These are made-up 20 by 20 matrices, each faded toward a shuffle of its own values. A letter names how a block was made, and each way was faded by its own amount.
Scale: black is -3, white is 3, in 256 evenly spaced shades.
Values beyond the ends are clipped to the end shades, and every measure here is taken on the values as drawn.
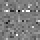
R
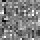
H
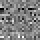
H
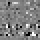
R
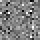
H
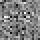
H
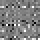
R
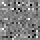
R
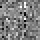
H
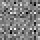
H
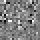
H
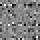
R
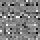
R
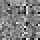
H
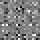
R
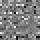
R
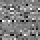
R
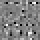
R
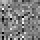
H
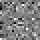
R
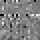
R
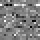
R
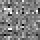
H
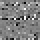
R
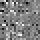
R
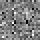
H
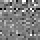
R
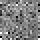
H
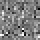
H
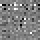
R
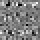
R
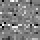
R
